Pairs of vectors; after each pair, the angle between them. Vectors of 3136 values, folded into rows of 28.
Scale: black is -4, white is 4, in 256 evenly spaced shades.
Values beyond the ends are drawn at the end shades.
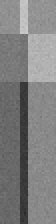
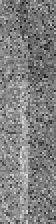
partly opposed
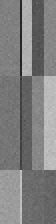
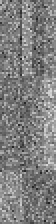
partly aligned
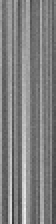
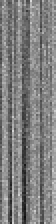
nearly opposite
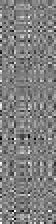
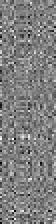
nearly opposite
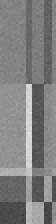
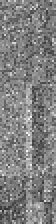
partly aligned
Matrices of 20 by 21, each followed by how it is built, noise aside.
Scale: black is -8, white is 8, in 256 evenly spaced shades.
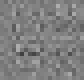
low rank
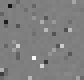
sparse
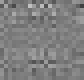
low rank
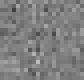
low rank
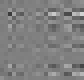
low rank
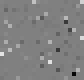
sparse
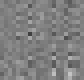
low rank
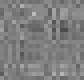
low rank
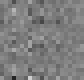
low rank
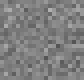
low rank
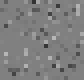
sparse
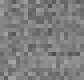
low rank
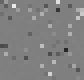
sparse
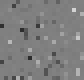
sparse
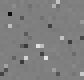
sparse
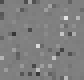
sparse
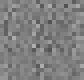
low rank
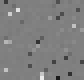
sparse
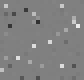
sparse
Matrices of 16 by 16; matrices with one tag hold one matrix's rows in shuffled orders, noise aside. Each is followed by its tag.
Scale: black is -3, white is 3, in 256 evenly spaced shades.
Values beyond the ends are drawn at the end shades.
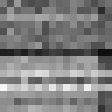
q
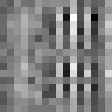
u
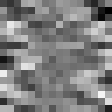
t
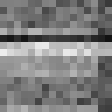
q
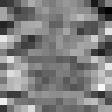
t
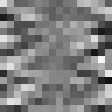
t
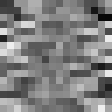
t
